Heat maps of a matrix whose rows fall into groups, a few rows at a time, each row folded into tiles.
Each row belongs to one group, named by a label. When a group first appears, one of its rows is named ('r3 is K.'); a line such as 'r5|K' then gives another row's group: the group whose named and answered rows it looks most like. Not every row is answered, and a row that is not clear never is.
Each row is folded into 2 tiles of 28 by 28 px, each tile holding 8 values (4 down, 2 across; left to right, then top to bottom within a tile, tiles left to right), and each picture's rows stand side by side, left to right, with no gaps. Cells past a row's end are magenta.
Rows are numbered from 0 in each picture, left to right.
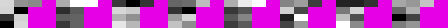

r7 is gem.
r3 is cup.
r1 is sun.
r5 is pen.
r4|sun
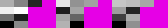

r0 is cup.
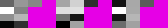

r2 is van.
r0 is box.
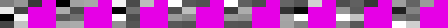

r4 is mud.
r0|pen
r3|mud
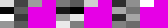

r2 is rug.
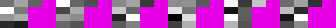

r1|mud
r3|pen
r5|pen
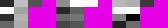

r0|van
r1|sun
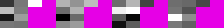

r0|rug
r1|gem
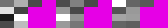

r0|pen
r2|mud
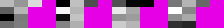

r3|box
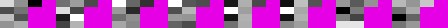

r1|pen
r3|mud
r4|van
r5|van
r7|gem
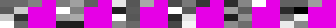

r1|box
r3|pen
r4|rug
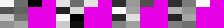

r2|van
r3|rug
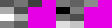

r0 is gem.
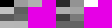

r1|rug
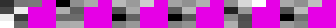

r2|gem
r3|gem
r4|sun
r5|gem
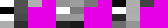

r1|box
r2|van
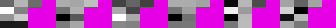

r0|box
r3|gem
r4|van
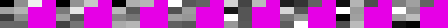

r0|rug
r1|rug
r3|mud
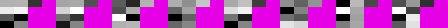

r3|gem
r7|pen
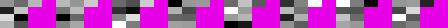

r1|gem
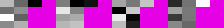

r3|rug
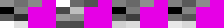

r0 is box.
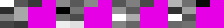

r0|mud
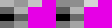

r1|gem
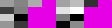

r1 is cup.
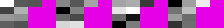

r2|cup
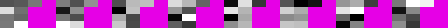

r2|sun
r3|pen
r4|van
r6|cup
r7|sun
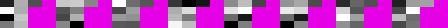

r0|van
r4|cup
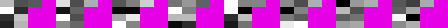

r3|box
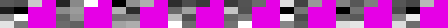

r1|rug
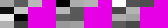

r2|mud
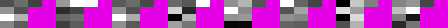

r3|rug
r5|mud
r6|van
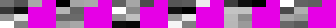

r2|box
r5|mud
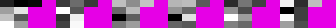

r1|pen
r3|pen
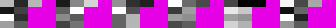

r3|mud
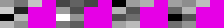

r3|gem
